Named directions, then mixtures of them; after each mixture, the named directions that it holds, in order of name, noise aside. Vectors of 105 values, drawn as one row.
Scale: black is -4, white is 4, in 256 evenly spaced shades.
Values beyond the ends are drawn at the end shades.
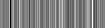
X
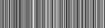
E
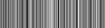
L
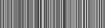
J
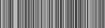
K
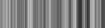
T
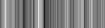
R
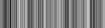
R, T, X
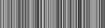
J, K, T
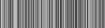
K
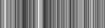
R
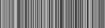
K, X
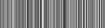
J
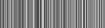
J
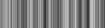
R, T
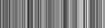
J, T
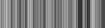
T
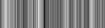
R, T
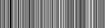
K, X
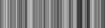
T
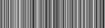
E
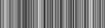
E, K, R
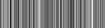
K, R, X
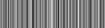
E, L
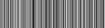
E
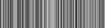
J, K, L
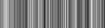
E, R, T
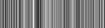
E, J, R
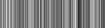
J, T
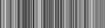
K, R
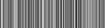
J, K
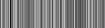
K, X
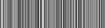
J, K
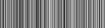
E, J, L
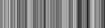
T
